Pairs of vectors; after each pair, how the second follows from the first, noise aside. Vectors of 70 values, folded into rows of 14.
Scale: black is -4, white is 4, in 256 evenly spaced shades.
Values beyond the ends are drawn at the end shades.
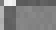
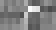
wrapped around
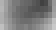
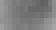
shrunk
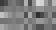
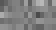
shrunk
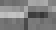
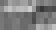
wrapped around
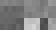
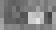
wrapped around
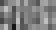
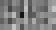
wrapped around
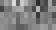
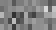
wrapped around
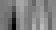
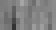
shrunk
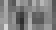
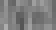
shrunk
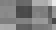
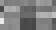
wrapped around
